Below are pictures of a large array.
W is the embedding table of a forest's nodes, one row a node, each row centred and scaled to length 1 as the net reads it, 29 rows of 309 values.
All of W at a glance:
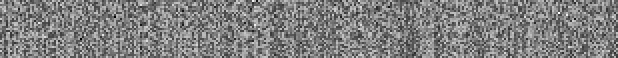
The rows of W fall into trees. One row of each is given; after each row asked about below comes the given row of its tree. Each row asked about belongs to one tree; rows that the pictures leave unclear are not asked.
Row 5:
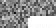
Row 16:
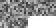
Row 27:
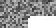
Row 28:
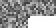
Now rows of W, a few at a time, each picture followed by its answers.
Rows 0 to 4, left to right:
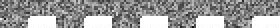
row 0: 27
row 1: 28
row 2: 28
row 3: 5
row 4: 5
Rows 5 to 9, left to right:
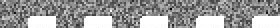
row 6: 16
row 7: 27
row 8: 27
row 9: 28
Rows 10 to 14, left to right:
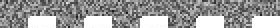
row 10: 16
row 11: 5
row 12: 5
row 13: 28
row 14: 27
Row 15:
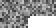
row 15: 28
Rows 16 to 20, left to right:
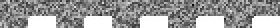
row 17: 16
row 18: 16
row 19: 27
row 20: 28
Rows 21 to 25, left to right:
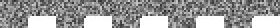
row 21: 16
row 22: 28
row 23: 5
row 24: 16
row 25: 28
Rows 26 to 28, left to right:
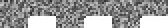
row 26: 16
